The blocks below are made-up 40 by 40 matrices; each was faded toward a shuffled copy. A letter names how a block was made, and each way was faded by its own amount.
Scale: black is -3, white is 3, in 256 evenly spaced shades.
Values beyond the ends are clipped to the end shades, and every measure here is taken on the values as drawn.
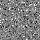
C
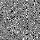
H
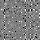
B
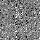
H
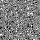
C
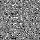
C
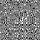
B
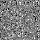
C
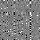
B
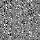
H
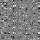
B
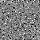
C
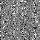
H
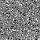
C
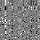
B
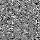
H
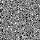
H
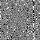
H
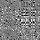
B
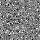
C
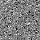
C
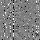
B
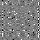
B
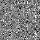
H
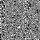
H
